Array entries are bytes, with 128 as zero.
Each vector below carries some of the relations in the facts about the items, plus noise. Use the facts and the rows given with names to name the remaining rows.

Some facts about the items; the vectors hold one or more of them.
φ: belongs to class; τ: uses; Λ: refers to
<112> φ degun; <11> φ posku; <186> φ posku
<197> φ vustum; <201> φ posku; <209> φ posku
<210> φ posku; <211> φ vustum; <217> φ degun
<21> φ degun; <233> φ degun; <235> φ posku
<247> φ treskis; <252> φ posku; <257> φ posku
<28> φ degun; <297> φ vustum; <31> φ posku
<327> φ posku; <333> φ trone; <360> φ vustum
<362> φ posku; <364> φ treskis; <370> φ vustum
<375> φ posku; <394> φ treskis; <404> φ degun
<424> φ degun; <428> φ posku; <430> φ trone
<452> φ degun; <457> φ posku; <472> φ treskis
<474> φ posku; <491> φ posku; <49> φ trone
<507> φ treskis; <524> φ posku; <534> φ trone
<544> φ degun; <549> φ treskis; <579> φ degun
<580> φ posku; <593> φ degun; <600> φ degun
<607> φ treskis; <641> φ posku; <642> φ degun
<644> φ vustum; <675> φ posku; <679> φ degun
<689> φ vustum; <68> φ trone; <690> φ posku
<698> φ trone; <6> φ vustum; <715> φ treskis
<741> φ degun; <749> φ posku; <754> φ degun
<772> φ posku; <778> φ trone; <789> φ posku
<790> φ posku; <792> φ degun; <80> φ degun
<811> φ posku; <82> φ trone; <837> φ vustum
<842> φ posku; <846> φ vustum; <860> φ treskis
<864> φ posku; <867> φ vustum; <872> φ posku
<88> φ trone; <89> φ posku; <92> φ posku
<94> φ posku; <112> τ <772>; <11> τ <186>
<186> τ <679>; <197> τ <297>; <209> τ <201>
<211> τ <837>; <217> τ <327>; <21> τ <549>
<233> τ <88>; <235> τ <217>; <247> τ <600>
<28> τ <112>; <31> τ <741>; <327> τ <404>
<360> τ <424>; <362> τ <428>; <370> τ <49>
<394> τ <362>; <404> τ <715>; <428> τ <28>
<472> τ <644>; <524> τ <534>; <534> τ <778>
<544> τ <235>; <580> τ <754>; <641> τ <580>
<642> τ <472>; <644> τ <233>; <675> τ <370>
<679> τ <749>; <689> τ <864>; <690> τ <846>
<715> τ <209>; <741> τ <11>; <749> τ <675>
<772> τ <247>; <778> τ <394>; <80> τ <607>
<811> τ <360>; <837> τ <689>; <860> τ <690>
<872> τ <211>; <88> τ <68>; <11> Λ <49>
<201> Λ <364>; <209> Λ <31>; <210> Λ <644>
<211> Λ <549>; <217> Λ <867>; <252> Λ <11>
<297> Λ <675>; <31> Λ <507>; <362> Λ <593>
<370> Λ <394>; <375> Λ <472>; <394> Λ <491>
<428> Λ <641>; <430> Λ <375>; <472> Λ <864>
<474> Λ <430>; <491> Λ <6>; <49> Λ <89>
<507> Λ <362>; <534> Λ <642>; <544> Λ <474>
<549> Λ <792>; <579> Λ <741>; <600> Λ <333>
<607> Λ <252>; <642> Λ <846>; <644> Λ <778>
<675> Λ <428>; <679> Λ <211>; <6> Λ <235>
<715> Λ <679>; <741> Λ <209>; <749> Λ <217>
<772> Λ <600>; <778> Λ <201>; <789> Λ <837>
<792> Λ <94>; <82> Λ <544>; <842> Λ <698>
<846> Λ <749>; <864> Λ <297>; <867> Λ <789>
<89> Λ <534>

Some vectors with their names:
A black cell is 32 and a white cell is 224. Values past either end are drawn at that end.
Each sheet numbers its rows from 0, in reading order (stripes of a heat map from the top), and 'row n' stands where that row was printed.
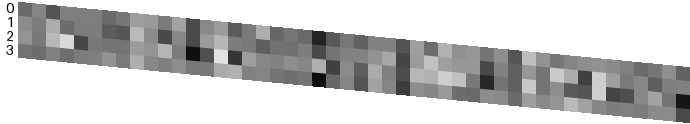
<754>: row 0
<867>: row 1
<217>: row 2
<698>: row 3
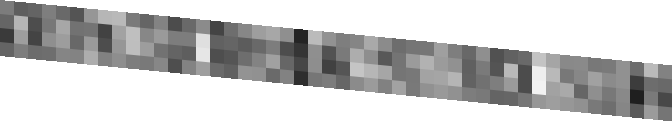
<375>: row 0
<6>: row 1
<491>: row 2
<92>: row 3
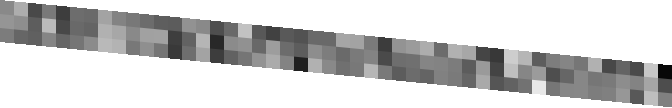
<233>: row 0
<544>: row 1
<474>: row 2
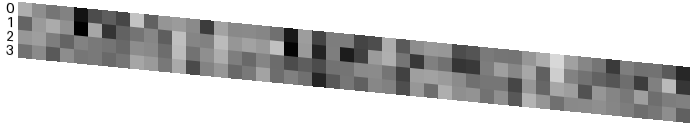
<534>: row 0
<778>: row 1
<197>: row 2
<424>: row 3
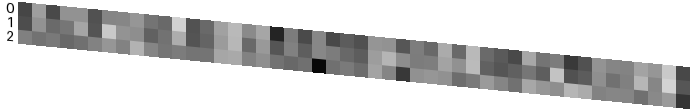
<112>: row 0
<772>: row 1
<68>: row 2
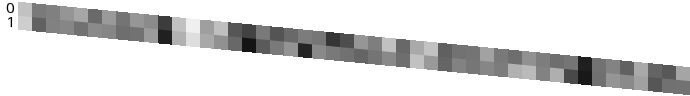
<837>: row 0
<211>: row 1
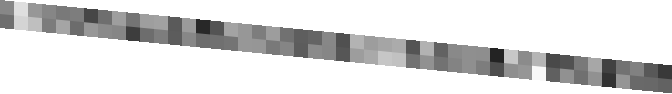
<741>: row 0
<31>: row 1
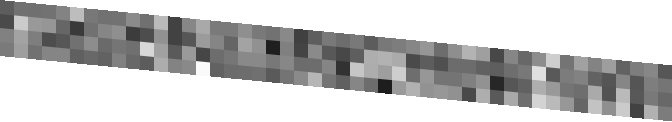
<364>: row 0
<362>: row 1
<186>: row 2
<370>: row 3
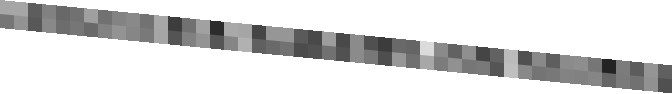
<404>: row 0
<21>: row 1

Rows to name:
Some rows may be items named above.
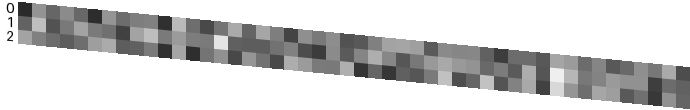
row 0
<428>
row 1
<6>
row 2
<715>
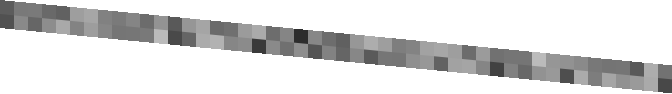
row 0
<210>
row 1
<247>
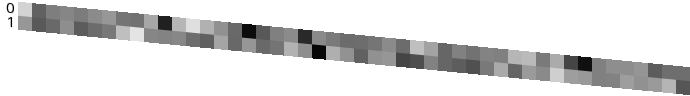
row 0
<211>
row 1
<430>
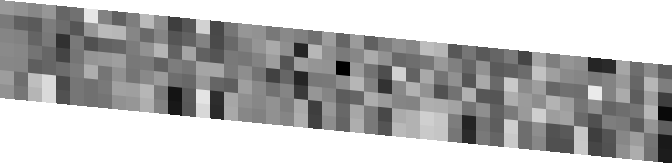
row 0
<327>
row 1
<375>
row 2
<679>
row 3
<88>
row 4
<252>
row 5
<217>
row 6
<217>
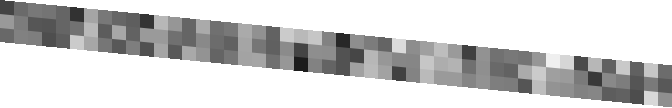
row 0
<675>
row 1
<89>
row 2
<201>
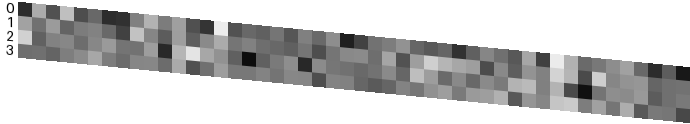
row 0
<394>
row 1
<846>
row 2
<211>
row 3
<607>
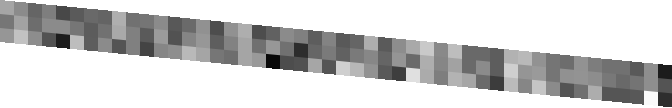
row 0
<642>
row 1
<579>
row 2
<644>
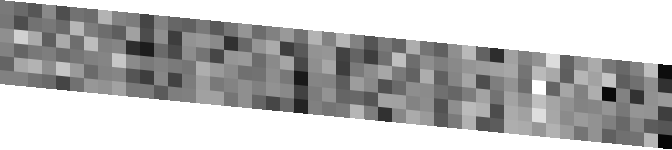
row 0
<472>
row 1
<549>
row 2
<209>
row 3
<82>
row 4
<507>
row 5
<88>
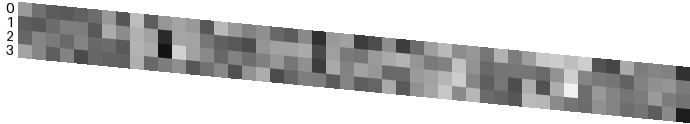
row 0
<49>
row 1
<864>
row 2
<297>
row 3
<642>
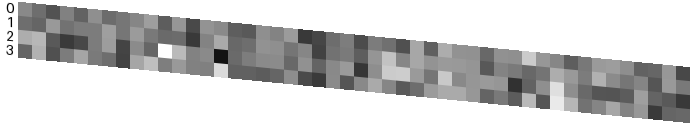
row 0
<792>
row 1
<789>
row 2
<11>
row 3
<6>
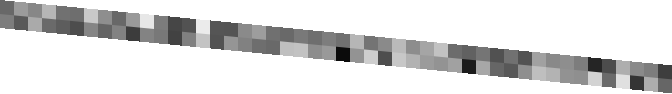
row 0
<235>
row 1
<749>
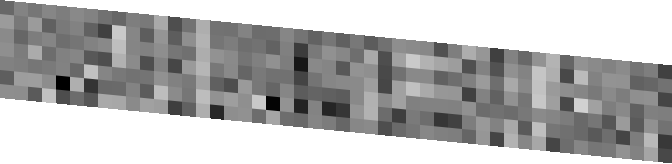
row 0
<860>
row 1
<846>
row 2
<82>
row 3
<867>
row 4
<872>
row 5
<778>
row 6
<544>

